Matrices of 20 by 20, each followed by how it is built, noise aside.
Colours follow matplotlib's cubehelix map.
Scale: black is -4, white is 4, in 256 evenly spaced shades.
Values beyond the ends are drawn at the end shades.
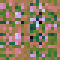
low rank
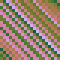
Toeplitz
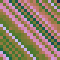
Toeplitz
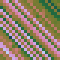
Toeplitz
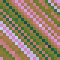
Toeplitz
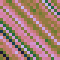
Toeplitz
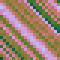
Toeplitz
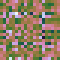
low rank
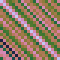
Toeplitz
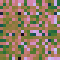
low rank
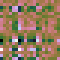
low rank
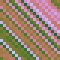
Toeplitz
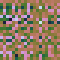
low rank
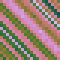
Toeplitz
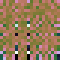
low rank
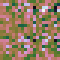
low rank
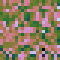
low rank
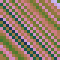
Toeplitz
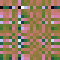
low rank
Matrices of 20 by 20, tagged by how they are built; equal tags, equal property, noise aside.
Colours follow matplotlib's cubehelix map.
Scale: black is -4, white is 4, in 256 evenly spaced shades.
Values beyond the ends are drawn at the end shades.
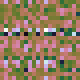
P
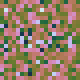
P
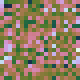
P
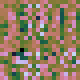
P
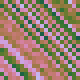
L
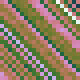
L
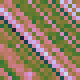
L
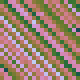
L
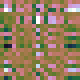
P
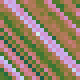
L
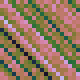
L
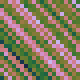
L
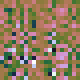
P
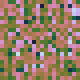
P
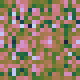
P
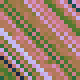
L
